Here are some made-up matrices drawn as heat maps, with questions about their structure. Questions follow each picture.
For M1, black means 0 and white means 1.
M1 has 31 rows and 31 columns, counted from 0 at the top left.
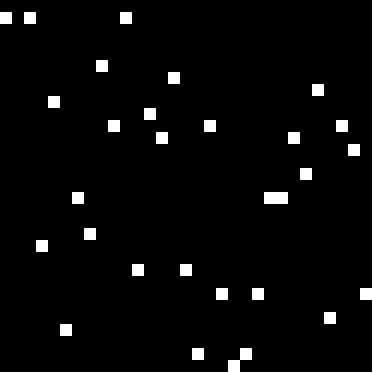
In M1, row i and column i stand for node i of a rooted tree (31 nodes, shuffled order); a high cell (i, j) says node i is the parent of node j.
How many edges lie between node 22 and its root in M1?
6
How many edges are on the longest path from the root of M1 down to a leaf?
16
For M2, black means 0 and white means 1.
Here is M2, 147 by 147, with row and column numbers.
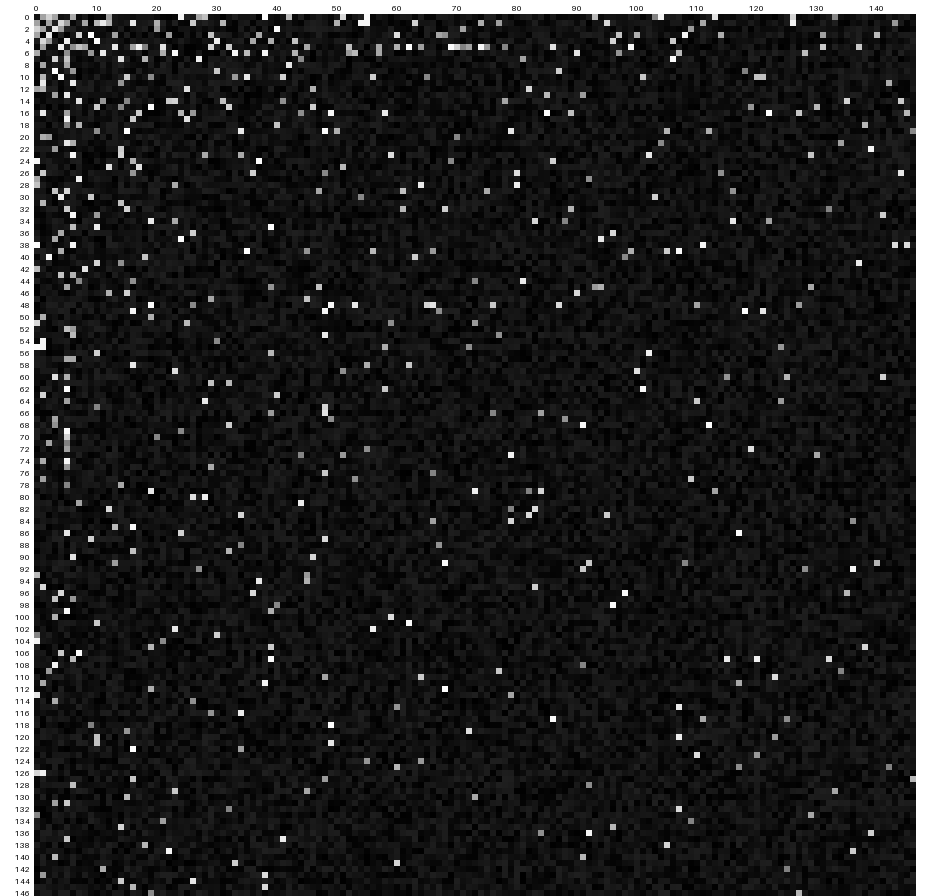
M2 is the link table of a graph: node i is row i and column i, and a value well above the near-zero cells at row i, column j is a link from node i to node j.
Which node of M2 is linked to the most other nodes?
node 5
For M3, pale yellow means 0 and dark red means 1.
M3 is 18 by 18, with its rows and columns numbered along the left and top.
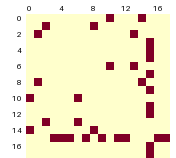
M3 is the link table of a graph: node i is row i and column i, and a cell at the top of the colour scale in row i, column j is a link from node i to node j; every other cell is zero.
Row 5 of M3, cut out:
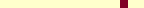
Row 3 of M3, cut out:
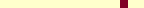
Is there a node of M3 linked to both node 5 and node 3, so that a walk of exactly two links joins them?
yes
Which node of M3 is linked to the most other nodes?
node 15
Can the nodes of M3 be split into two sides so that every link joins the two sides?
yes
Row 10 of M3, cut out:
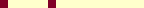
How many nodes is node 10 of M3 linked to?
2
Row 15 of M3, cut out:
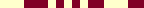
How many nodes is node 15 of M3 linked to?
9
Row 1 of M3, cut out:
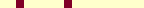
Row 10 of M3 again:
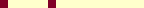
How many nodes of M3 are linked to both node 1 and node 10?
0
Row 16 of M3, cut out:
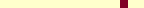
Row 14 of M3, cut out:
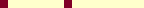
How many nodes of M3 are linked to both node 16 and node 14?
0
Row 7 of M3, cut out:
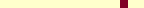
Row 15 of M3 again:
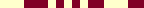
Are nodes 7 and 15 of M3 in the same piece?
yes
